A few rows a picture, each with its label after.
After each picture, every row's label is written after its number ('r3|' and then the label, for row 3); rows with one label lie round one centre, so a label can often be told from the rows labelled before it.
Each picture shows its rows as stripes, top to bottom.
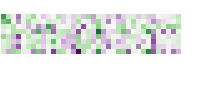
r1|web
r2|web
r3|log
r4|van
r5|web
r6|web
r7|web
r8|van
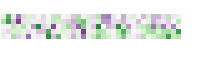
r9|web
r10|web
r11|van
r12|log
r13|log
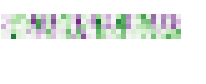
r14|van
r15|van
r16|van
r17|log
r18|log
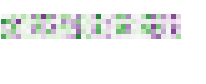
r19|van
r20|web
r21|van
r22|van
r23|web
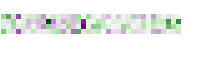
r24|web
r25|log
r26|log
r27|web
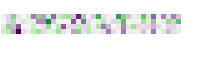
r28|van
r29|log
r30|web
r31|web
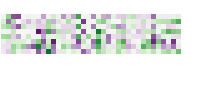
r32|web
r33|log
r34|web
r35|log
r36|web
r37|van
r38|van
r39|log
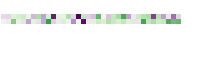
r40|van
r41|log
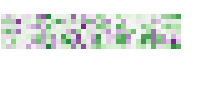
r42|log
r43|web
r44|log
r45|web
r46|van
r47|van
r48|log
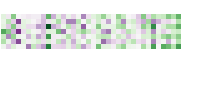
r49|log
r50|web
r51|log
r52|web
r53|log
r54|web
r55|log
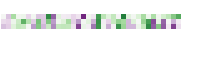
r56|log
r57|van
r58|van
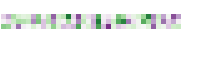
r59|van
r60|van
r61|web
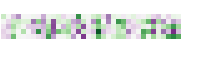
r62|web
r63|van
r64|log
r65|van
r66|log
